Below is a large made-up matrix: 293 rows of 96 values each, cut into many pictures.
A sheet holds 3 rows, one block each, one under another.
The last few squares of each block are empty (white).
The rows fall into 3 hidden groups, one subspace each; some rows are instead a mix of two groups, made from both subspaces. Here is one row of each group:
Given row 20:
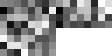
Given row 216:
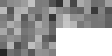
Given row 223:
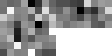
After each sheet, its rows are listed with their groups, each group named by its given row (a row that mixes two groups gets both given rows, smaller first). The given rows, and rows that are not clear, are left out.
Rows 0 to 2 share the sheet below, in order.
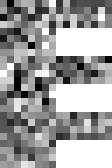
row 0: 20
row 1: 223
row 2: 20
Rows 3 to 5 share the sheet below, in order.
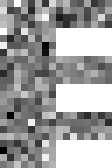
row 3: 223
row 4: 223
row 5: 20
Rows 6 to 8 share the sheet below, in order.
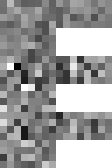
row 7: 216
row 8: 216
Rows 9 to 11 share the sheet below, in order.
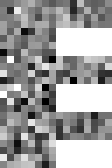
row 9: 216
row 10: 20
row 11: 20 and 223
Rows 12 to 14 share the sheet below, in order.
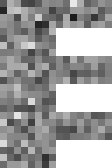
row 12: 20
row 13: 20
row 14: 223
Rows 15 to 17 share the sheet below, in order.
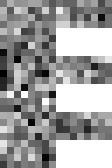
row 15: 20 and 216
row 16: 223
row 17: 20 and 223
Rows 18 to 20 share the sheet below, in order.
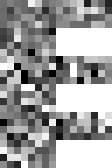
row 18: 223
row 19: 216
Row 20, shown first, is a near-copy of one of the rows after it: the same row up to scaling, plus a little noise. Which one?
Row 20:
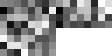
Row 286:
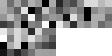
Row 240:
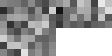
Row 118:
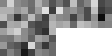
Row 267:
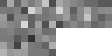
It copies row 240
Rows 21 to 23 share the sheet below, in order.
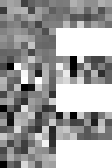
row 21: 20
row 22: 216
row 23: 20 and 216
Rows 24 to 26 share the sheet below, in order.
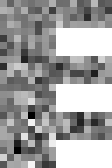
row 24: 20
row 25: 20
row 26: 20 and 223
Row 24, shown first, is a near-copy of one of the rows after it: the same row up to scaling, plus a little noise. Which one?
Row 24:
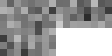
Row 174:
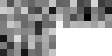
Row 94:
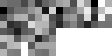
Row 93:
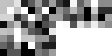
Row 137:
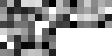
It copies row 174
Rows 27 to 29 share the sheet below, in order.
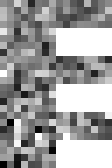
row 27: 223
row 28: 223
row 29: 216 and 223
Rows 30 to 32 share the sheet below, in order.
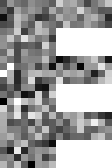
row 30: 223
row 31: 223
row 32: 223
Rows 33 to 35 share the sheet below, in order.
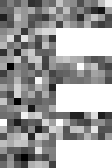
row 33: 223
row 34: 223
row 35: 20
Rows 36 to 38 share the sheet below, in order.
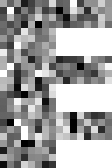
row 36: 20 and 216
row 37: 223
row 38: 216
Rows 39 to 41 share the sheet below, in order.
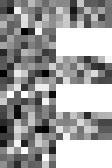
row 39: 216
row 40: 223
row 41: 223
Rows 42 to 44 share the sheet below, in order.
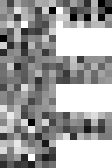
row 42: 20 and 216
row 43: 216
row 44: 20
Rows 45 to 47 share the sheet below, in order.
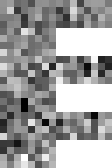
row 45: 216
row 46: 20
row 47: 20
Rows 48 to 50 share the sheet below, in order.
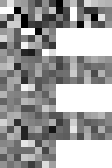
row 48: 216
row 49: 216
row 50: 216
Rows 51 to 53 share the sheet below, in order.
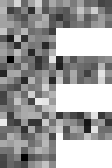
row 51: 223
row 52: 20
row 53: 20
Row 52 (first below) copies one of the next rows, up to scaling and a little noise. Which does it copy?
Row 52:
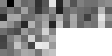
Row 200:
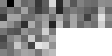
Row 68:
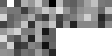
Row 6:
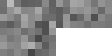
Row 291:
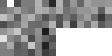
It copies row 200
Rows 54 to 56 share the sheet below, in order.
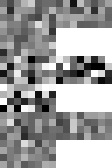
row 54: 20 and 216
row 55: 223
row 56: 216
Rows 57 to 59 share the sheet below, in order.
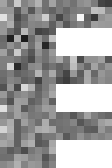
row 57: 223
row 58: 216
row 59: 223
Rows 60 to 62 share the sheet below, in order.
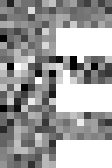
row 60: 20
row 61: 216
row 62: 223
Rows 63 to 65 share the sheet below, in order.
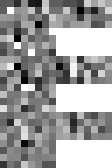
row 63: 223
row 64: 216
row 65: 216
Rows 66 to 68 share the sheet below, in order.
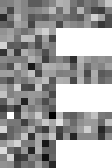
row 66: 223
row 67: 20 and 216
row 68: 20
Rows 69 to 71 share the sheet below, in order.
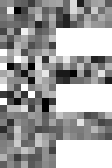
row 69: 216
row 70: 223
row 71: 223
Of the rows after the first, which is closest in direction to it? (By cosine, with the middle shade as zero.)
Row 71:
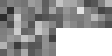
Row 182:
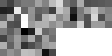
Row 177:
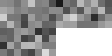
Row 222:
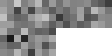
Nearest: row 182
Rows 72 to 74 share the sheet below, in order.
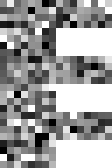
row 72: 20
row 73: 223
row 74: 20
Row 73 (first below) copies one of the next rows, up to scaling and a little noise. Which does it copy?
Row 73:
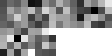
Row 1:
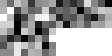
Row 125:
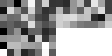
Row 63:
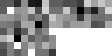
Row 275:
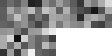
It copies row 275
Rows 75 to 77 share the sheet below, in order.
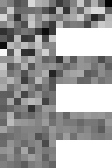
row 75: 223
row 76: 216 and 223
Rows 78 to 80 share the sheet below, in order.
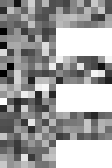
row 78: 223
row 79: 223
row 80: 20
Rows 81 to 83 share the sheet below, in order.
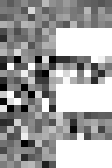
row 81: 20
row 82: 223
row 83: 216
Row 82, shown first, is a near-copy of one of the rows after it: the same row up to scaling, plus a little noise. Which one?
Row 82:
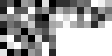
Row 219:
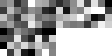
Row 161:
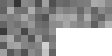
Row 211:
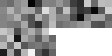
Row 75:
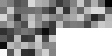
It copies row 161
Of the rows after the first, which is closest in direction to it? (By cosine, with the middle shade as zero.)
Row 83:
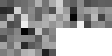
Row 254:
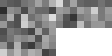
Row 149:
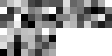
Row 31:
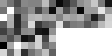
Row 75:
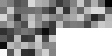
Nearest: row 254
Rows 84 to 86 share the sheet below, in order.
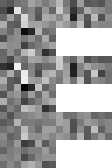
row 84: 216
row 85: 216
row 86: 216
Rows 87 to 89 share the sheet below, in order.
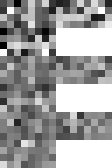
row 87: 223
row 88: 223
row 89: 216
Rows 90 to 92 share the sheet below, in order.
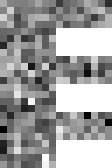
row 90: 223
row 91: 20
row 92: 20 and 223
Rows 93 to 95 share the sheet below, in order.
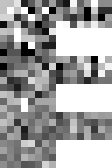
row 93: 20
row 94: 20
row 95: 216
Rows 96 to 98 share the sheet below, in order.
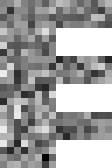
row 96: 223
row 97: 223
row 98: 223
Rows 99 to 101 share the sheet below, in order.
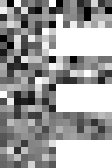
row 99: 20
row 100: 20
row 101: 223
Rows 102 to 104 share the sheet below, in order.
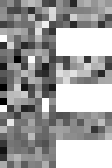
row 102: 20
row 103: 223
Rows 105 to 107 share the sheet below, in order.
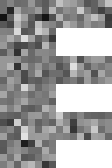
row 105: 223
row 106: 216
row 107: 216
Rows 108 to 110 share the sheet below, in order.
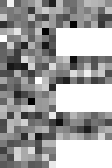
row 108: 20
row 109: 20
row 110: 20
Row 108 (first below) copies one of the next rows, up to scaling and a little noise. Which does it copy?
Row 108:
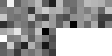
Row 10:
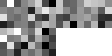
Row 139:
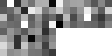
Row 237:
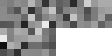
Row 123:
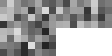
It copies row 10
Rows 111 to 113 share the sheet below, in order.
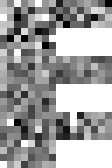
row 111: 223
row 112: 223
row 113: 216
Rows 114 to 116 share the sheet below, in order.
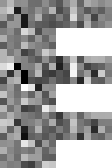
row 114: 216
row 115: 216
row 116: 216
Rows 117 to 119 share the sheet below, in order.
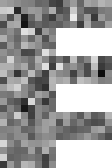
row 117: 216
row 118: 20
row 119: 223
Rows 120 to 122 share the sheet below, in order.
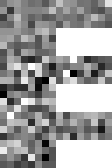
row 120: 223
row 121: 20
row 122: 20
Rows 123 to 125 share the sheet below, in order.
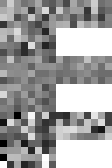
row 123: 20
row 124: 20
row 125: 223
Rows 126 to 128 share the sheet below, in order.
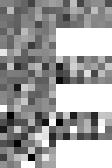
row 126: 216
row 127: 20 and 216
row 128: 20
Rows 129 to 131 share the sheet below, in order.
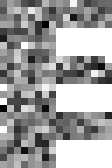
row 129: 20
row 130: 223
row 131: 223
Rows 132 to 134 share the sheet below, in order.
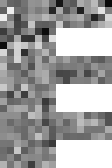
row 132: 223
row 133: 223
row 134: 223
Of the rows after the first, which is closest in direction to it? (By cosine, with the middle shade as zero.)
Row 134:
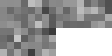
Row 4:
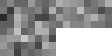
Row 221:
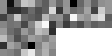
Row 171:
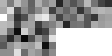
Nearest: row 171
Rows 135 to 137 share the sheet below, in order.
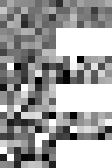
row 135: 216
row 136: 216
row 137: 20
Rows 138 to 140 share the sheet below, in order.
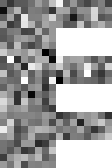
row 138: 216
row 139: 20
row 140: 223
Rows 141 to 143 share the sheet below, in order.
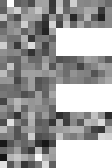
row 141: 20
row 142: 223
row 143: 223
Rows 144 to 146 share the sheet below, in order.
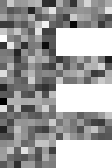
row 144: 20
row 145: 223
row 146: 223
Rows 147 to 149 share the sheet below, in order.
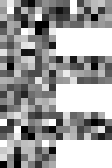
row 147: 20 and 216
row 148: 20 and 216
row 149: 216 and 223
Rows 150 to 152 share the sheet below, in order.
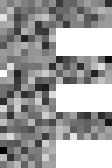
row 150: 223
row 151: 223
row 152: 20
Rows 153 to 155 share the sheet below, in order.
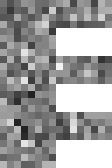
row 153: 20
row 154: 20
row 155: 216
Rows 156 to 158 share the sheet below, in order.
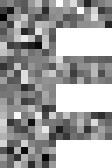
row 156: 216 and 223
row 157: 216
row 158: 223
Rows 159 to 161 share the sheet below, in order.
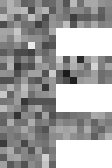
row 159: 20
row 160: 20 and 216
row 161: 223
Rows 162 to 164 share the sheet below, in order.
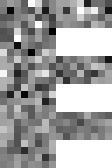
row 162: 223
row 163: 223
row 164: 223
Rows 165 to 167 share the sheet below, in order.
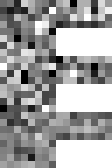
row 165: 20
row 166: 216
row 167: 20
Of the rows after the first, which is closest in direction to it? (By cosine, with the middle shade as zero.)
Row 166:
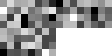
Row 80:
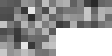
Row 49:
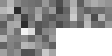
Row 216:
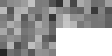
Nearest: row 216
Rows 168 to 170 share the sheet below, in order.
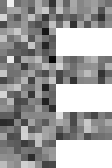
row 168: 20
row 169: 20
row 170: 20 and 216
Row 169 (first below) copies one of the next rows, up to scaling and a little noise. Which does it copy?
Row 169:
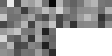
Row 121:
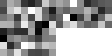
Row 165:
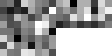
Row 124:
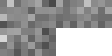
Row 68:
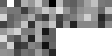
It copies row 68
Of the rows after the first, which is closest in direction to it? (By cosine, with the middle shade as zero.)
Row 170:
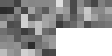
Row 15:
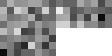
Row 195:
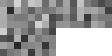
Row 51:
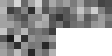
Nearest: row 195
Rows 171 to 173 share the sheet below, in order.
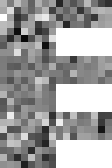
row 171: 223
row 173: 20
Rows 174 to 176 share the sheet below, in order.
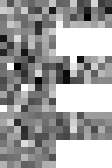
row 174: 20
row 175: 216
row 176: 216
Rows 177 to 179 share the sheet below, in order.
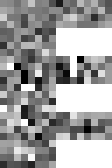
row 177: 216 and 223
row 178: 216
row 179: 20
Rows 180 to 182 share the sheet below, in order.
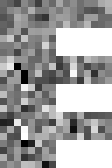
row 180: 223
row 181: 216
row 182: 216
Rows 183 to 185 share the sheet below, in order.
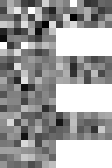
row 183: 20
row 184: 216
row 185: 20 and 216
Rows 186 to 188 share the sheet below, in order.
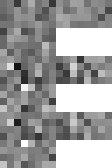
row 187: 216
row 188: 216
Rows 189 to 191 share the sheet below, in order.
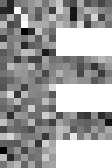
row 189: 216
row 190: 223
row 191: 20
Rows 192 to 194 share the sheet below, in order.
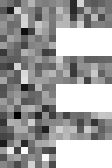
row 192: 216
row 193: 216
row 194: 223
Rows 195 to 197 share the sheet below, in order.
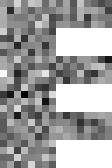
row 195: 216 and 223
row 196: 223
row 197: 223
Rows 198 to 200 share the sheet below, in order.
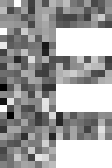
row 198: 223
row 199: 223
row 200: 20
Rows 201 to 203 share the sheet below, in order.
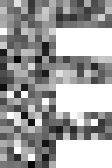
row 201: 223
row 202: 223
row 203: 20 and 223
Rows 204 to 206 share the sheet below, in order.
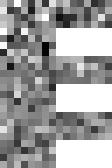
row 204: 223
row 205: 223
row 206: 223
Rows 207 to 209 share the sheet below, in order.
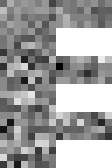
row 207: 20 and 216
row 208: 20
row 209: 223
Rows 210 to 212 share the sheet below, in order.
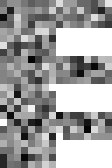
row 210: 223
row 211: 223
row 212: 20
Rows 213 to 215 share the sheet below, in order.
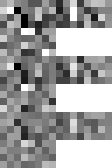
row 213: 216
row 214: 216
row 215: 216
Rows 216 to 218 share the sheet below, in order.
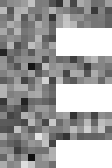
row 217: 20
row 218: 20
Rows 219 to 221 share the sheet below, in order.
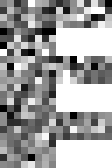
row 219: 223
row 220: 216
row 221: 20
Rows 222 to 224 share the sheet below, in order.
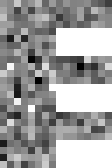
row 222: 223
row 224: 223
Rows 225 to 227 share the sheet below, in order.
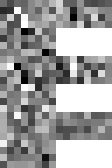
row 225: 216
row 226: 216
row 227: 223
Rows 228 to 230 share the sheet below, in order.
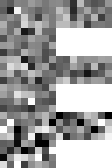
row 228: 216
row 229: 20
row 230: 223
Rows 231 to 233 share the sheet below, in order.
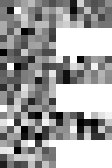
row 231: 216
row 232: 216
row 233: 216 and 223
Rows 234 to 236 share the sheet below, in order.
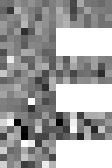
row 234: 216
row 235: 20
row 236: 216
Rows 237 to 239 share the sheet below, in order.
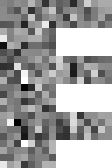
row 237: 20
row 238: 216
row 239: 216
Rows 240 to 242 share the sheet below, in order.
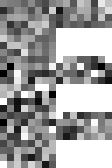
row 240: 20
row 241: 223
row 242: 216
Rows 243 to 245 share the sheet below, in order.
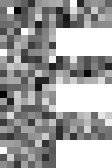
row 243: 216
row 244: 20
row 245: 20
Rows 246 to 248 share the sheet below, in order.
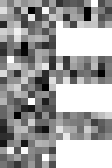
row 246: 20
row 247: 20
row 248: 223
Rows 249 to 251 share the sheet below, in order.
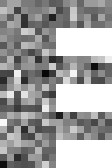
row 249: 216
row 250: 216 and 223
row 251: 20 and 216
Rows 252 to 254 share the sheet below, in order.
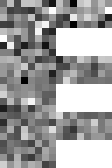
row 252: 20
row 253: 20 and 216
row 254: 216
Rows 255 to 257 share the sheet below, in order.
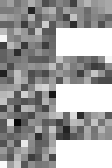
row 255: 20
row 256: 223
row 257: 216
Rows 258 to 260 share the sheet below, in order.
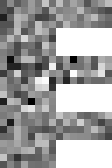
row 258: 223
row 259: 20
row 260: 223
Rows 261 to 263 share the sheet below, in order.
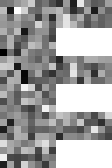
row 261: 216
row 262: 216
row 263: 223
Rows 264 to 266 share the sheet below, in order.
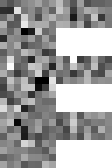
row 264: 216
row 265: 20 and 216
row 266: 216
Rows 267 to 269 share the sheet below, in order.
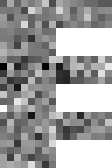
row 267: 20
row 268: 20 and 216
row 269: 216 and 223
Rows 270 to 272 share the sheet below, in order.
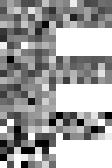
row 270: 20
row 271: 20
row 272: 223
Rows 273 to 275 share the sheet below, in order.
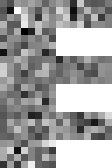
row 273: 216
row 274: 216 and 223
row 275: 223
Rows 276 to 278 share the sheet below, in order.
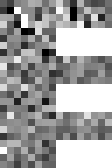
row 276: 216
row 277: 216 and 223
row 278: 20
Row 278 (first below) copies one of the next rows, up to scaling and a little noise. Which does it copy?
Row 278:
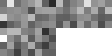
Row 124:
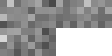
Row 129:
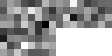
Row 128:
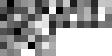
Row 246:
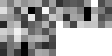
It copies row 124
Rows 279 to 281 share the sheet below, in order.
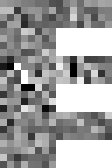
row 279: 216
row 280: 216
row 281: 223
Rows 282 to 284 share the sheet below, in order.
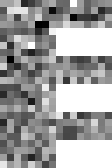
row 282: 20
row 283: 20
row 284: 216
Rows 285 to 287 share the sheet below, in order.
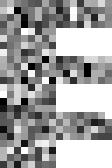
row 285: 216
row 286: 20
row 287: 223
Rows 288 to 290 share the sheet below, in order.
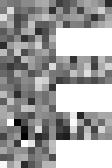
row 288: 223
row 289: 20
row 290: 216
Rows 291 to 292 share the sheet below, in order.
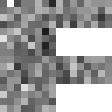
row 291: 20
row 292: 216
